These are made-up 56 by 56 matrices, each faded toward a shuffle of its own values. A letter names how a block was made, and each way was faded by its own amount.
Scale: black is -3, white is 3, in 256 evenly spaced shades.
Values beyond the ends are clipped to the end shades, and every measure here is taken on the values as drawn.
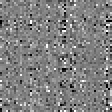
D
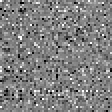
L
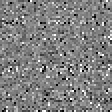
L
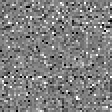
L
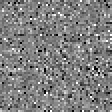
L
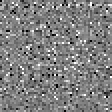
L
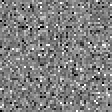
L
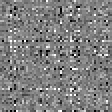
D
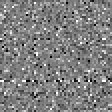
L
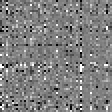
D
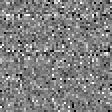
L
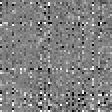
D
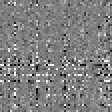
D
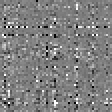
D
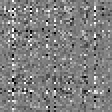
D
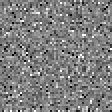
L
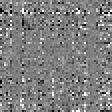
D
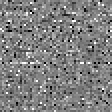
L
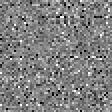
L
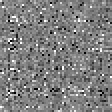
L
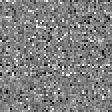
L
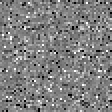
L
